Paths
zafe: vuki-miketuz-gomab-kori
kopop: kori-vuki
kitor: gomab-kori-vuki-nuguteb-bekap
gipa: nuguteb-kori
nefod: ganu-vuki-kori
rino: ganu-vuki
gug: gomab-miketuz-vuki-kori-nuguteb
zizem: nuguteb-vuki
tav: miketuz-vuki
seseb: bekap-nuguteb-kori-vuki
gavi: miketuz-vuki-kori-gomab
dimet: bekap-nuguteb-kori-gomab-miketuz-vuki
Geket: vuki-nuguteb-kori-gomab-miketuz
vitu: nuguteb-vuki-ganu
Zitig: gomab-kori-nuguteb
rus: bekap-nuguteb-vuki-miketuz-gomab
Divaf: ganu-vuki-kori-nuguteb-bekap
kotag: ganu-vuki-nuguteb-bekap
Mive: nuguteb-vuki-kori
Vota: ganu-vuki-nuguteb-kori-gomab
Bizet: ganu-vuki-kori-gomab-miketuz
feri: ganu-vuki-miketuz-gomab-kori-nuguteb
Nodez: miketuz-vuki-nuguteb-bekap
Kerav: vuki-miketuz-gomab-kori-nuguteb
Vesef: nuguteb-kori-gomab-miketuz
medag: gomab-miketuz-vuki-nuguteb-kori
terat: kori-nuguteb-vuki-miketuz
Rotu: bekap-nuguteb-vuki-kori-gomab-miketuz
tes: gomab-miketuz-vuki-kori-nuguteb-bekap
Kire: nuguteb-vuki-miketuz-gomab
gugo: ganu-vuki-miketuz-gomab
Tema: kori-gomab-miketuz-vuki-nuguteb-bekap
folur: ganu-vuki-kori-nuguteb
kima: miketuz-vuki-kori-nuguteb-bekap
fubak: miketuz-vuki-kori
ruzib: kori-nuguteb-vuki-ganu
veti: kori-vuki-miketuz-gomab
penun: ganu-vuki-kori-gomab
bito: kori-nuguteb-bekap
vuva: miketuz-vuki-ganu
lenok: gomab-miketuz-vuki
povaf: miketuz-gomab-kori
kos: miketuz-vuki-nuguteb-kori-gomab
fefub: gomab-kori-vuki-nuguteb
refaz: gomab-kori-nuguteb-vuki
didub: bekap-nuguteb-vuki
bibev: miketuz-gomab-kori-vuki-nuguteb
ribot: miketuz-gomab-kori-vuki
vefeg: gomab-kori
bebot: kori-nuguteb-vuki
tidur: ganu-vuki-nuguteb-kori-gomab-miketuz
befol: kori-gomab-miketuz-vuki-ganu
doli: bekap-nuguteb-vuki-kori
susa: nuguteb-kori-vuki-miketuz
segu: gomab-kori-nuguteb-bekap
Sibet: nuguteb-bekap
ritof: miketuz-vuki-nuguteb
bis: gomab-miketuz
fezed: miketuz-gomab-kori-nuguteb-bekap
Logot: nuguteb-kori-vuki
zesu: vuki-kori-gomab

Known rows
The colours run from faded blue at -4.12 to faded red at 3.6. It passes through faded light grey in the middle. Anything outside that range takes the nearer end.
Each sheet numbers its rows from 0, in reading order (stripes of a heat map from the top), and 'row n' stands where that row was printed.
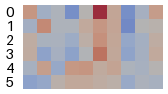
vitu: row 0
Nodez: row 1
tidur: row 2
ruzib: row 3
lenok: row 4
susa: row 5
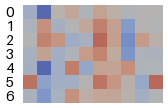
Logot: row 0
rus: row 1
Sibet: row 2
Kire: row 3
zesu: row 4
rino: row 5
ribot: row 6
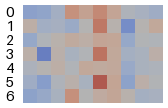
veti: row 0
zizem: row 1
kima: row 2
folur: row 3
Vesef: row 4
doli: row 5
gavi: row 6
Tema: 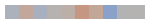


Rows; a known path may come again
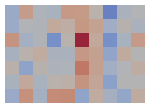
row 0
ritof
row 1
tes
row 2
vitu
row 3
bito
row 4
Divaf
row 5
Tema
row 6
tav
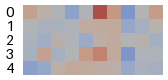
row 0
kotag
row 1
Geket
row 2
Zitig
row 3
Kire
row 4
susa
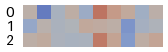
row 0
penun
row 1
terat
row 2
didub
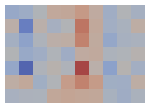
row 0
gug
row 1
folur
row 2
bibev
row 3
refaz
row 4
Mive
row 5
gugo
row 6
povaf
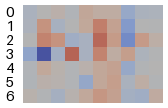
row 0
Vesef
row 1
rus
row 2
Sibet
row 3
kopop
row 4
fezed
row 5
segu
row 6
befol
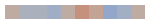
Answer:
tidur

